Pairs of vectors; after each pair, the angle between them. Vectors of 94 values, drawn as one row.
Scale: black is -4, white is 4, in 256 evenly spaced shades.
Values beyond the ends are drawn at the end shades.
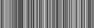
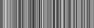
partly aligned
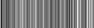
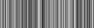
partly opposed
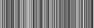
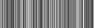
nearly parallel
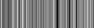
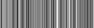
nearly opposite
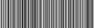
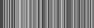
partly opposed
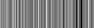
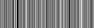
partly opposed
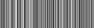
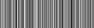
nearly opposite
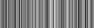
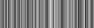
nearly parallel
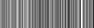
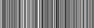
partly aligned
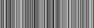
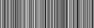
partly opposed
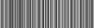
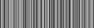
nearly opposite
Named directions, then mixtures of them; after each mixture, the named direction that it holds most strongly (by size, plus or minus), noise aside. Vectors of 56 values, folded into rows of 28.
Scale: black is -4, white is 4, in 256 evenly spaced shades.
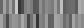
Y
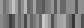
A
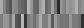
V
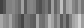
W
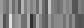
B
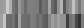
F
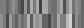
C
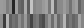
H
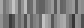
A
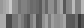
F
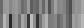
B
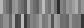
V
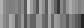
V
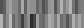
W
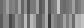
B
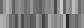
F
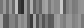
Y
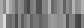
F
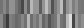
C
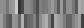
Y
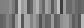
V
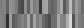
C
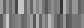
Y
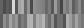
H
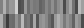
Y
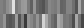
A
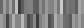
Y
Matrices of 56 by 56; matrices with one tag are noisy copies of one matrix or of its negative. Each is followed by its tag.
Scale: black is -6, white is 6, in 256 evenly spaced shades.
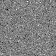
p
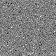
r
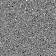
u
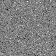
p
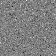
u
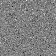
u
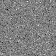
p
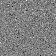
u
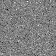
p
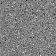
u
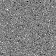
p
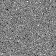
p
